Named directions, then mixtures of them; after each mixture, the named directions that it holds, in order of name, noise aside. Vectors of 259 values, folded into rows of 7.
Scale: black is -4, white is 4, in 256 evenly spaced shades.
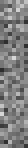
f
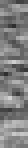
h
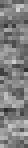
f, h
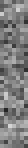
f, h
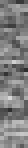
h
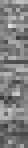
f, h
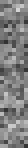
f, h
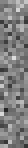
f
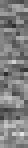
h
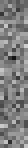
f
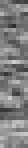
h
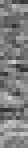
h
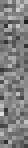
f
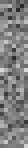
f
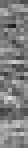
h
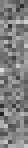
f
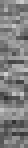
h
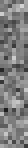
f, h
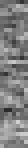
h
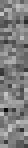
f, h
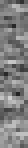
h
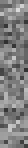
f, h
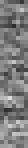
h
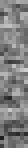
h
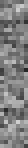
f, h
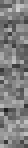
f, h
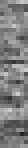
h
